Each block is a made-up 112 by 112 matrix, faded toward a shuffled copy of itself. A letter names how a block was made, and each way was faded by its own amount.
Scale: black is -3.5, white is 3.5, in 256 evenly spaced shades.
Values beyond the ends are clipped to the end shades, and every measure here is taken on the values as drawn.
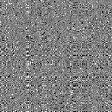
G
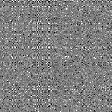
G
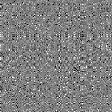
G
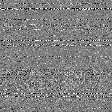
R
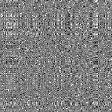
G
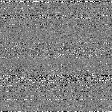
R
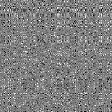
G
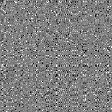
G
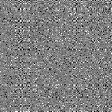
G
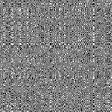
G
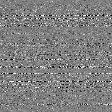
R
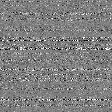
R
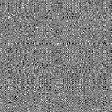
G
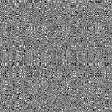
G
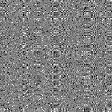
G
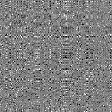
G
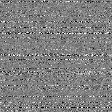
R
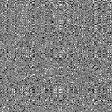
G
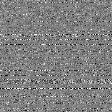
R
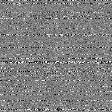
R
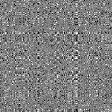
G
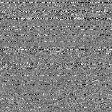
R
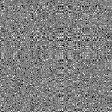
G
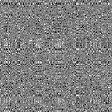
G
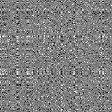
G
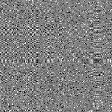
G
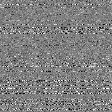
R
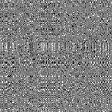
G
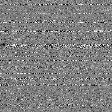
R
